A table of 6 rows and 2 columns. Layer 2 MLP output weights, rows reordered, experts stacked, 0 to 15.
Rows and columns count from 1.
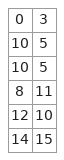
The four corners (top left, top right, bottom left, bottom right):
0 3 14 15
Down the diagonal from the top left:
0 5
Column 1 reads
0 10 10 8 12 14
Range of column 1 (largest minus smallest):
14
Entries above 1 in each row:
1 2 2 2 2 2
